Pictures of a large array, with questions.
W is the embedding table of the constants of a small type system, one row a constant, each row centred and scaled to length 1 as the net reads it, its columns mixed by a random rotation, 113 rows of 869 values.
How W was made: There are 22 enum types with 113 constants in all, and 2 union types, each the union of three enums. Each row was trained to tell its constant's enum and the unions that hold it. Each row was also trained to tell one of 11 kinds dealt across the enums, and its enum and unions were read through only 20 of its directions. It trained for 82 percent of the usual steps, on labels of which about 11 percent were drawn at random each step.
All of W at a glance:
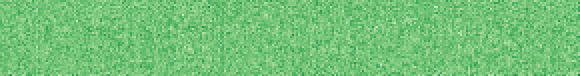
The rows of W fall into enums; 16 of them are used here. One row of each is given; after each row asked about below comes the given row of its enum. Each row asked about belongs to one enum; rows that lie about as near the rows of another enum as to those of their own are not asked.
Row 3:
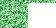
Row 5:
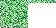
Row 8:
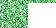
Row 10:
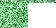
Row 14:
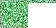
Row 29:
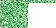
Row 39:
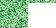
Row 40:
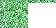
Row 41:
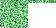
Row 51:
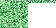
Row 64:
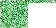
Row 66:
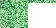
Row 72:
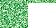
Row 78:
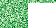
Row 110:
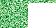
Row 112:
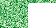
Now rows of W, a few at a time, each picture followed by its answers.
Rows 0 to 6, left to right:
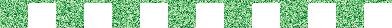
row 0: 14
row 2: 51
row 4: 64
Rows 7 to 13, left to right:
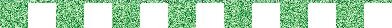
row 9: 5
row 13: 41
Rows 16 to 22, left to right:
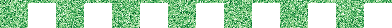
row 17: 78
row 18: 64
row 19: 3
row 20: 40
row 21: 51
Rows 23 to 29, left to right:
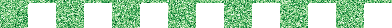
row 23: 78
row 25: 110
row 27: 3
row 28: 8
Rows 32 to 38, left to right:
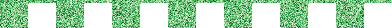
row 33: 51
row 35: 64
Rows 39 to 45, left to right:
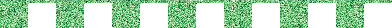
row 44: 78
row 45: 41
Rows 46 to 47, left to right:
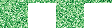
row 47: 41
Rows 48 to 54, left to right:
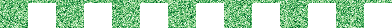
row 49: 3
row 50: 14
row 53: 78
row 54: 39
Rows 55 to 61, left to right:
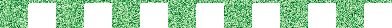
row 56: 112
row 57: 41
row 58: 29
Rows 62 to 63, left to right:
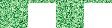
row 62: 14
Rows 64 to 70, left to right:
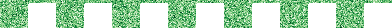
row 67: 51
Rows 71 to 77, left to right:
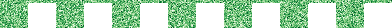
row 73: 39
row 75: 72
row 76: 5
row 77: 78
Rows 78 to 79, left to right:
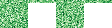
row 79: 14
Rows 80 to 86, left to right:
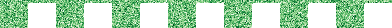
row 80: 10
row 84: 3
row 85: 5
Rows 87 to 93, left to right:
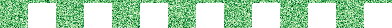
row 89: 66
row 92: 64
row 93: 10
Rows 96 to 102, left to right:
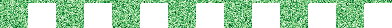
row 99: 14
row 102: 41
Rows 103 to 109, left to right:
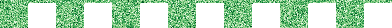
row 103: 10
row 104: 3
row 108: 64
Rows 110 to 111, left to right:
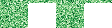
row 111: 5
